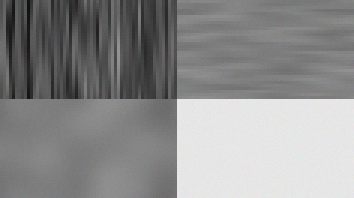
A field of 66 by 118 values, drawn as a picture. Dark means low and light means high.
It is made of 2 by 2 panels. Panel 1,1: low, streaked downward. Panel 1,2: middling, streaked across, faint in contrast. Panel 2,1: middling, smooth, faint in contrast. Panel 2,2: very high, flat.
